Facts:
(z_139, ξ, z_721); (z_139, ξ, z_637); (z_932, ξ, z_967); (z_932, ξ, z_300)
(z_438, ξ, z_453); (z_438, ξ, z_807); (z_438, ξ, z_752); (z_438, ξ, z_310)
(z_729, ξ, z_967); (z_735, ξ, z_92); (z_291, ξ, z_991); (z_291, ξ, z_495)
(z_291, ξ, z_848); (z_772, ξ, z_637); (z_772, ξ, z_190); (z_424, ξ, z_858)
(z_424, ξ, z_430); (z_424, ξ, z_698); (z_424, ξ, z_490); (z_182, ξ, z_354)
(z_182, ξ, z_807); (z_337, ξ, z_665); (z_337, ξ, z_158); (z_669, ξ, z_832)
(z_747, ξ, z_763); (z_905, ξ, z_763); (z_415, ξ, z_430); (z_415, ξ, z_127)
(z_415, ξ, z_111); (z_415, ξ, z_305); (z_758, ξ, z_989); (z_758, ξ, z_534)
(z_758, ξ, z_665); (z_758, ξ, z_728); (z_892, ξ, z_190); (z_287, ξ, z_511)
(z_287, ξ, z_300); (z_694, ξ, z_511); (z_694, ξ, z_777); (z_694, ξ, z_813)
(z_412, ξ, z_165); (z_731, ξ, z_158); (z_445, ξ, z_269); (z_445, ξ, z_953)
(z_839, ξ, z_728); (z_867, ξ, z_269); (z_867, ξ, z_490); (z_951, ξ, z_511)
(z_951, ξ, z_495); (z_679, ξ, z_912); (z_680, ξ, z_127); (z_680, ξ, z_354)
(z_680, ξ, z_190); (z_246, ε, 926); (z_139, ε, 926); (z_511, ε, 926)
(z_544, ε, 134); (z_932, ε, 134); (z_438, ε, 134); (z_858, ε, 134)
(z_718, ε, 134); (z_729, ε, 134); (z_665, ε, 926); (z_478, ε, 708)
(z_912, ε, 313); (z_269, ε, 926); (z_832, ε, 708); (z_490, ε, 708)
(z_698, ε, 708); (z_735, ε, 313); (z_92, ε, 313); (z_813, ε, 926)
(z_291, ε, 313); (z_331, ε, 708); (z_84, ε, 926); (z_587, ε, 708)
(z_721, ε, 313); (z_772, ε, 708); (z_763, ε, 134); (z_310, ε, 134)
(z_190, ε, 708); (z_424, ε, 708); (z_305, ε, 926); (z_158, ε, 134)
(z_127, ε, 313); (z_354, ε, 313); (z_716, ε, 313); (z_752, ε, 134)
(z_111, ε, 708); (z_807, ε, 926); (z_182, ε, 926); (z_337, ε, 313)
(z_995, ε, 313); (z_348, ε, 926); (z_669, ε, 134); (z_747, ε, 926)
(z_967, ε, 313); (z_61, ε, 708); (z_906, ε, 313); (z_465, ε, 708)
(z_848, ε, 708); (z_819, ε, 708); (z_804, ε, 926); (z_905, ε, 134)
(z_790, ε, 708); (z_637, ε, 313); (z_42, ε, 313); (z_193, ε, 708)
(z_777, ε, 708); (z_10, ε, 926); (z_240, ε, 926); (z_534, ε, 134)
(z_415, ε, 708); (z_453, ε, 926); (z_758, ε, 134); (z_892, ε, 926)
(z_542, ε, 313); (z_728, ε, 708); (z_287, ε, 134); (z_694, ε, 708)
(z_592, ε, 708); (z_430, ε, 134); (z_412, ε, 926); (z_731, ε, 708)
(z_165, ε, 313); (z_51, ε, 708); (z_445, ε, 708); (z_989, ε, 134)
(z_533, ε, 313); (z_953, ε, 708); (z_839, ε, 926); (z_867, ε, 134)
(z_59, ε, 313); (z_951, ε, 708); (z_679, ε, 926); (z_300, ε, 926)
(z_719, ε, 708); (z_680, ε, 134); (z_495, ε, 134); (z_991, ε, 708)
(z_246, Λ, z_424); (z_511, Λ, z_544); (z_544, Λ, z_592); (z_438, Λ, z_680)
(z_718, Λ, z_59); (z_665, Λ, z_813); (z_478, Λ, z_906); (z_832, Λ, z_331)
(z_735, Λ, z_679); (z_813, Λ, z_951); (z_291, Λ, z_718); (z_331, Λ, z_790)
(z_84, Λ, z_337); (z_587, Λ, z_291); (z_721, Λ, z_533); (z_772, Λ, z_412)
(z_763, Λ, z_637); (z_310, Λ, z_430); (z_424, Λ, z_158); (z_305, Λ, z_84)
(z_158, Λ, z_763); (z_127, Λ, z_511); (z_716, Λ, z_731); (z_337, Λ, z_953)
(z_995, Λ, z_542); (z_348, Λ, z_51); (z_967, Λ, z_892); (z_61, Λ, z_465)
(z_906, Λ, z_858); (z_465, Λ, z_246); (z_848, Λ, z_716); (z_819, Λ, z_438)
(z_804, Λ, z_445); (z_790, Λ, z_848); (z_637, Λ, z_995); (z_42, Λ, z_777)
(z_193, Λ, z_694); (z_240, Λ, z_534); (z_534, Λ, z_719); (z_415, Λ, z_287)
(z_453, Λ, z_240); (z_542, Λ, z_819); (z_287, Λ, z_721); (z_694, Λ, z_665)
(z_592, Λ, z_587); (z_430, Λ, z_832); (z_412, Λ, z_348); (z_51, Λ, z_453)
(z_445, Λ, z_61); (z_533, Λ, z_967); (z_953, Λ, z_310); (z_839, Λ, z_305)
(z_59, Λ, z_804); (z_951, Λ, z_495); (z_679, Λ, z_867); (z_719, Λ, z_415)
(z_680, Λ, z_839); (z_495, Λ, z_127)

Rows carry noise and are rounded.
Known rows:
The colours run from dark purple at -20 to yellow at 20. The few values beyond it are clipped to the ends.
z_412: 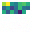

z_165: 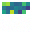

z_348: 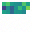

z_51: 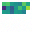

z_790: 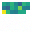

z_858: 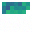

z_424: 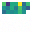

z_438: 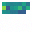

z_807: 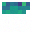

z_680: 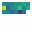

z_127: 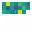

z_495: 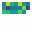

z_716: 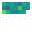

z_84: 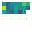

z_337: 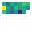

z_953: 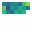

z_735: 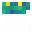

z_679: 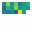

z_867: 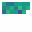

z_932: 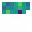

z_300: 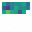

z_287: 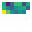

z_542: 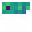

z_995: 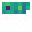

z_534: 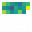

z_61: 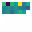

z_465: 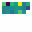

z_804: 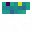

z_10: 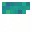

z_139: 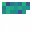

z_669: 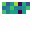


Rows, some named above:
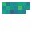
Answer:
z_772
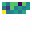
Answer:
z_832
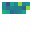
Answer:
z_718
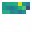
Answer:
z_694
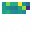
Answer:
z_951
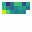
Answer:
z_287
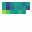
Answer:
z_967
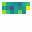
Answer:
z_534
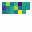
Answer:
z_912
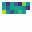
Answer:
z_310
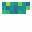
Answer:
z_544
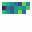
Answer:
z_453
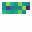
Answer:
z_813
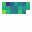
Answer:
z_415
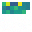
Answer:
z_92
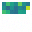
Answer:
z_592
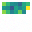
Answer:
z_534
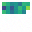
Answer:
z_240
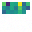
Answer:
z_424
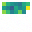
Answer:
z_534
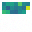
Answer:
z_587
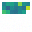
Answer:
z_587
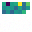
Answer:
z_445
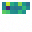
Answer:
z_511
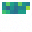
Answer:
z_592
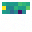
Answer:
z_839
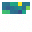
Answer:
z_291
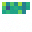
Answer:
z_158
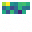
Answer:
z_412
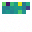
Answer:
z_246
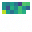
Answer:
z_430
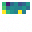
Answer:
z_721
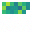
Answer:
z_665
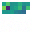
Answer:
z_819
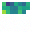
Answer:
z_415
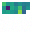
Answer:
z_637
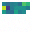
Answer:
z_305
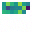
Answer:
z_813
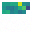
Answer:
z_694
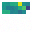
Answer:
z_694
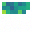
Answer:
z_719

